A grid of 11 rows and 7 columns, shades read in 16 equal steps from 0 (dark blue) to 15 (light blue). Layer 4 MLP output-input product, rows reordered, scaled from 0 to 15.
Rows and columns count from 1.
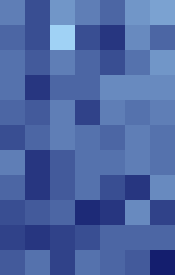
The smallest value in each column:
3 2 3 1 2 2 0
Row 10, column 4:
4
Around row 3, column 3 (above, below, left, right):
15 6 5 6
